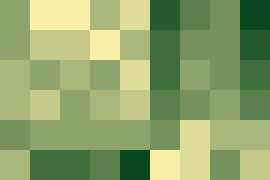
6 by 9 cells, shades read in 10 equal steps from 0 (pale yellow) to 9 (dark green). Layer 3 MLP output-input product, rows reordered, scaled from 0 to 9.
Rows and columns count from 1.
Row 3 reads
3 4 3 4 1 7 4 5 7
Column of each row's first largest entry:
9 9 6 6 1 5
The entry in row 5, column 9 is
3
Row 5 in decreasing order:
5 5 4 4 4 4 3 3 1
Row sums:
36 36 38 35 33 40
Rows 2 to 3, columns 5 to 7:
3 7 5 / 1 7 4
